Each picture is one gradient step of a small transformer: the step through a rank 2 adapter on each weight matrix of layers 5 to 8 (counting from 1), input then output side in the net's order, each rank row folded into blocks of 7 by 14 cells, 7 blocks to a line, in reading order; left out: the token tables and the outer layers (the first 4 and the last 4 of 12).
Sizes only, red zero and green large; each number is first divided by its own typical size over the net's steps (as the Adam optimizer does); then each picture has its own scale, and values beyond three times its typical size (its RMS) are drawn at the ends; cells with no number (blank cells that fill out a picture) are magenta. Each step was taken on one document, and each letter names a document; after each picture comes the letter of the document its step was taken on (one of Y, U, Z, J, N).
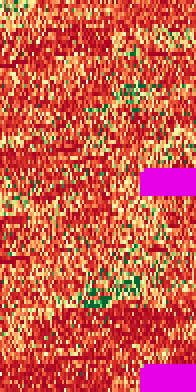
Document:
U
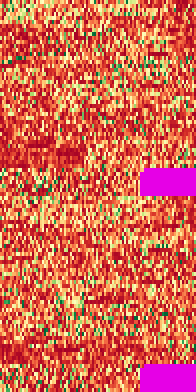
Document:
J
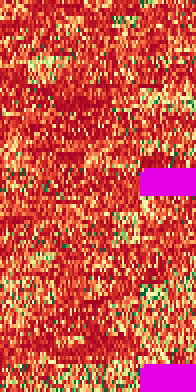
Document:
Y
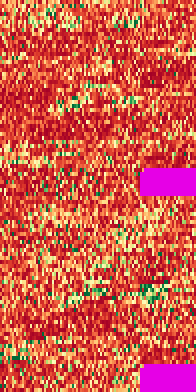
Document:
Y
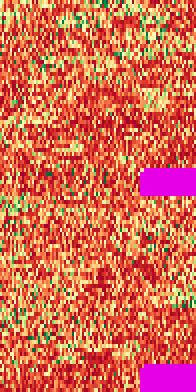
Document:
J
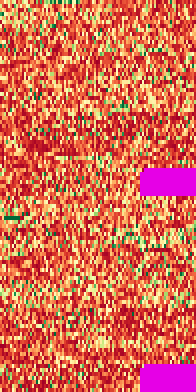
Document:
J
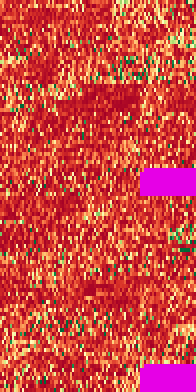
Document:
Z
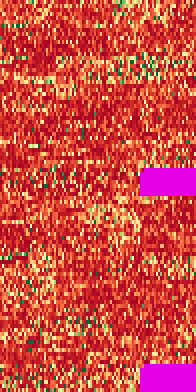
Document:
Z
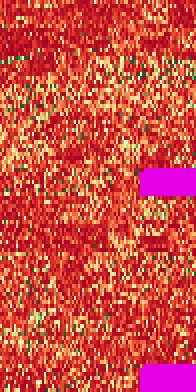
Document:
Z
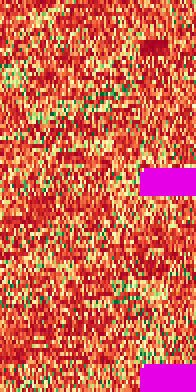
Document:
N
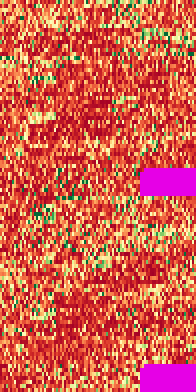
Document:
Y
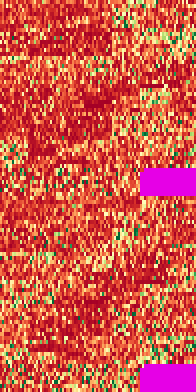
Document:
Y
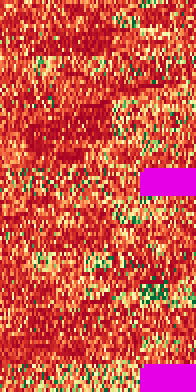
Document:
Y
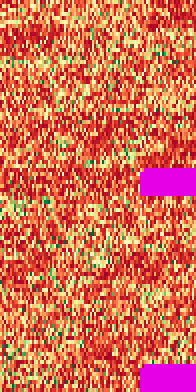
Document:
J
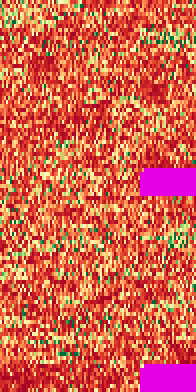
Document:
U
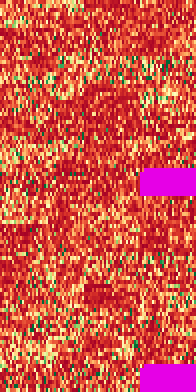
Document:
Z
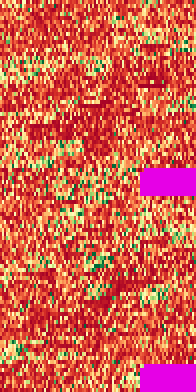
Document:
Y
